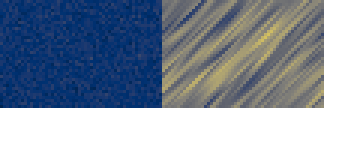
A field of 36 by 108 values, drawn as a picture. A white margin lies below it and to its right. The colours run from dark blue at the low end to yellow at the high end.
It is made of 1 by 2 panels. Panel 1,1: very low, fine-grained, faint in contrast. Panel 1,2: middling, slanting up to the right, strong in contrast.
